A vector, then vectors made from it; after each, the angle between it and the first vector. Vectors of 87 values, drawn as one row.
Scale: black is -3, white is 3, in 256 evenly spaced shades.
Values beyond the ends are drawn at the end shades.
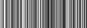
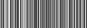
partly aligned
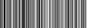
nearly opposite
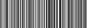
orthogonal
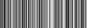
nearly opposite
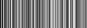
partly opposed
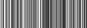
nearly parallel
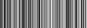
nearly opposite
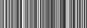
nearly parallel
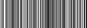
nearly parallel
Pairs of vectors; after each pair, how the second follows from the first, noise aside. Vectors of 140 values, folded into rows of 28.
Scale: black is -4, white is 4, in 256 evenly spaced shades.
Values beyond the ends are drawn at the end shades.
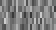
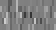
partly zeroed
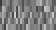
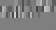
partly zeroed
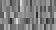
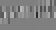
partly zeroed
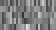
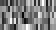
scaled up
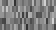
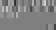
partly zeroed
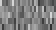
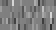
partly zeroed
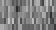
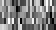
scaled up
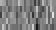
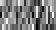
scaled up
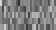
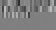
partly zeroed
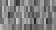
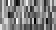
scaled up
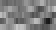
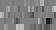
partly zeroed
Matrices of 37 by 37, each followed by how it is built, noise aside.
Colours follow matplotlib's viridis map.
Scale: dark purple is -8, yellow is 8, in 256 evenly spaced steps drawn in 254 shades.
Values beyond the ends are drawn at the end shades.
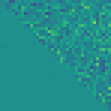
upper triangular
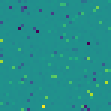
sparse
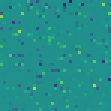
sparse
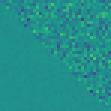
upper triangular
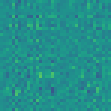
low rank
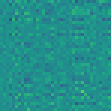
low rank
